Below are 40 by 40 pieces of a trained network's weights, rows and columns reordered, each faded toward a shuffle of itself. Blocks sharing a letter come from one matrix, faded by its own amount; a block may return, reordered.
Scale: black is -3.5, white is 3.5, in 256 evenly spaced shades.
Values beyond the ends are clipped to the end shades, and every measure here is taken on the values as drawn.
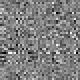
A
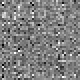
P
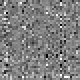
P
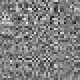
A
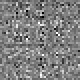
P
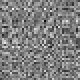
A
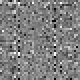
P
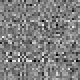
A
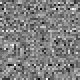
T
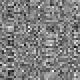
T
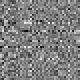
A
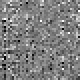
P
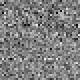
T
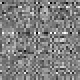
A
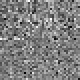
T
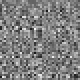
A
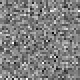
T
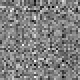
T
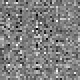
P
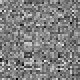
T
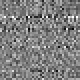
A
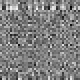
A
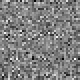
T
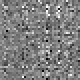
P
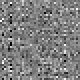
P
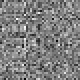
T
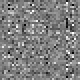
P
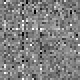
P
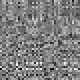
A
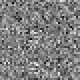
T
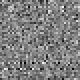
T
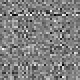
A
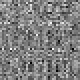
T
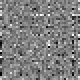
P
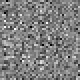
T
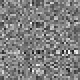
A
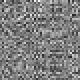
A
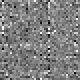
P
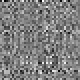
A
